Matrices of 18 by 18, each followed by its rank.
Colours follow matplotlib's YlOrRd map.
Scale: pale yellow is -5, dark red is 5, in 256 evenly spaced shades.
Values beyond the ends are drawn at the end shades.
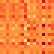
two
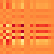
one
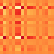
one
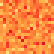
full rank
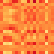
two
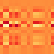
one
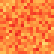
full rank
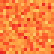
full rank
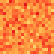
full rank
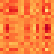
two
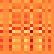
one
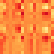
two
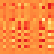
two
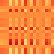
one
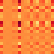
one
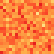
full rank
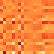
two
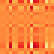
one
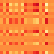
one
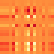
one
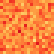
full rank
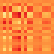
one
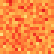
full rank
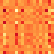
two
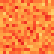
full rank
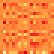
two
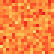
full rank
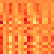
two
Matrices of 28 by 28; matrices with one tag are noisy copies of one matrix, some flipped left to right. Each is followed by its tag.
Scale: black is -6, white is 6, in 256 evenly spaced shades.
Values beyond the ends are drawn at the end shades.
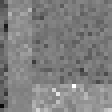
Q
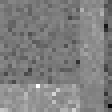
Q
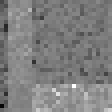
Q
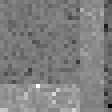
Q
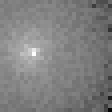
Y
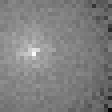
Y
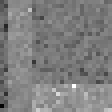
Q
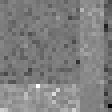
Q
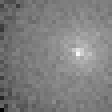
Y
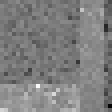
Q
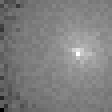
Y
